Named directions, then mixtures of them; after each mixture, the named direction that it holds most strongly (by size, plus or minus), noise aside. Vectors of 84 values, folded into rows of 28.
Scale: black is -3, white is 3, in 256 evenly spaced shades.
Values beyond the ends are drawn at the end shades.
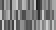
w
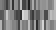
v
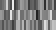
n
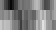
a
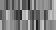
v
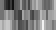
a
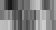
a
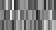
n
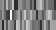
n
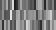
n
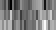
a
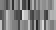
v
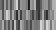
w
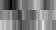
a
